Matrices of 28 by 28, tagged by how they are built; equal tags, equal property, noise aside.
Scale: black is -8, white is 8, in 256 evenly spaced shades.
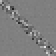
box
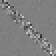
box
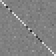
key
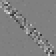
box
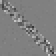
box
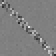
box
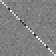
key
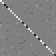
key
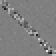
box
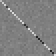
key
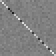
key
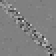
box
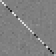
key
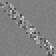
box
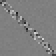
box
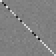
key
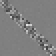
box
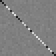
key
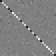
key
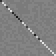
key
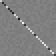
key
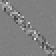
box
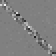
box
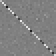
key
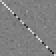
key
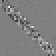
box
